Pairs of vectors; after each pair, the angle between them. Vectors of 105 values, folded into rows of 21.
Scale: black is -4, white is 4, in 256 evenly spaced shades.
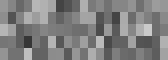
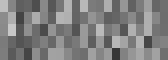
orthogonal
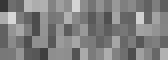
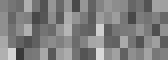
orthogonal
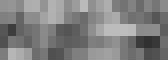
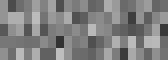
orthogonal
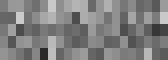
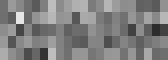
nearly parallel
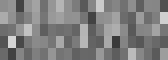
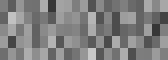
partly opposed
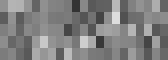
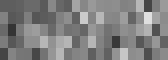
orthogonal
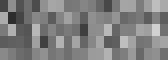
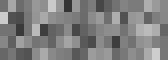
partly aligned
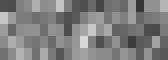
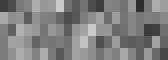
nearly parallel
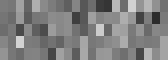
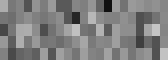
partly aligned
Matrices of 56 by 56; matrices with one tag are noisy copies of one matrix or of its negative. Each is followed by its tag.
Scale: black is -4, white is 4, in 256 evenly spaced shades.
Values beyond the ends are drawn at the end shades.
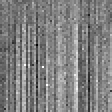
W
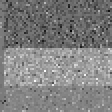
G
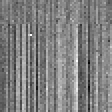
W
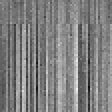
W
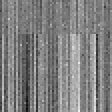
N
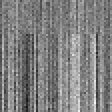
N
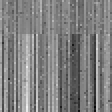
N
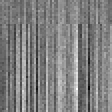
W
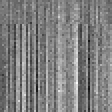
W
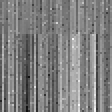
N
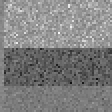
G
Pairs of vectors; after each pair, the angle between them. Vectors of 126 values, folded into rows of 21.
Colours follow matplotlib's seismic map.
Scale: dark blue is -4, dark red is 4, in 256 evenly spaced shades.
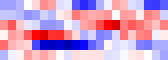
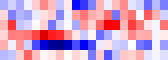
nearly parallel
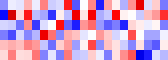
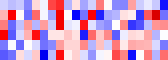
orthogonal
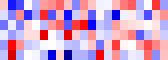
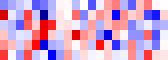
orthogonal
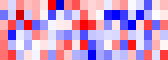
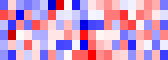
nearly opposite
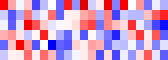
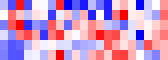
partly opposed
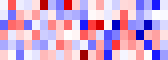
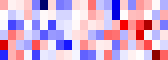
partly opposed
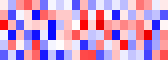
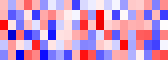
nearly parallel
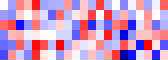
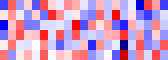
partly opposed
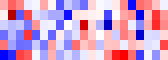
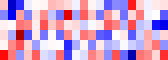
partly opposed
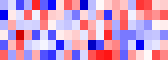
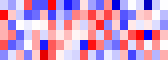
partly opposed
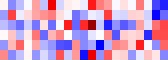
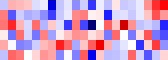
nearly opposite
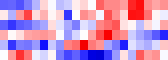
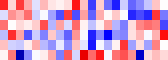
partly opposed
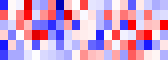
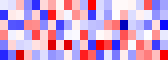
orthogonal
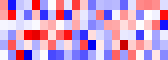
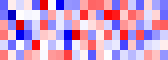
partly opposed
